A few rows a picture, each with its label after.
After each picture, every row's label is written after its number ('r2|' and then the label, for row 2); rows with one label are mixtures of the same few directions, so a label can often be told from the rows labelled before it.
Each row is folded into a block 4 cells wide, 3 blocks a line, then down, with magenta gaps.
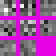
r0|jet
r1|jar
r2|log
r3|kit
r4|log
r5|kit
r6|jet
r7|jet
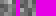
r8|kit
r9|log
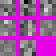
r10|kit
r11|kit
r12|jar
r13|kit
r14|kit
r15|log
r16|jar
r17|log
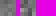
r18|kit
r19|log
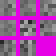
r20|jar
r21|jet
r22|log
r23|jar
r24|log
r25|jet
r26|log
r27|kit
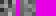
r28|log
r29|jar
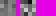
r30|jar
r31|kit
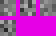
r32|kit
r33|log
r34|jet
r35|kit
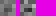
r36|jar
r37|jar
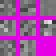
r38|jar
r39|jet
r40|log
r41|kit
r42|log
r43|kit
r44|jar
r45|jar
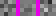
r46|log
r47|jar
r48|kit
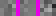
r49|jar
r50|kit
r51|jar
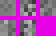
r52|jar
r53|log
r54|log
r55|kit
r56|kit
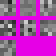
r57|kit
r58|jar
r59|log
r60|jar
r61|jar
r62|kit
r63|log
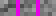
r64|jet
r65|jet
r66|jar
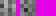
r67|jar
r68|kit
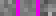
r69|log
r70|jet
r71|kit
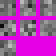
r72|jar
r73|jet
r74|kit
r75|jet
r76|log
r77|kit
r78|jet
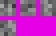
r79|jar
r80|jet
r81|jar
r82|jet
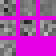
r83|kit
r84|kit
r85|jet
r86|jar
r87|kit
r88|log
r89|log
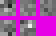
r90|jet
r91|log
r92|kit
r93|kit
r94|jet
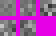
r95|jar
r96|log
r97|log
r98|jet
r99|jet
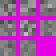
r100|log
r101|jet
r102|jet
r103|log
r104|log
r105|jar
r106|jet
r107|log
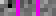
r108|jet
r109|log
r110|log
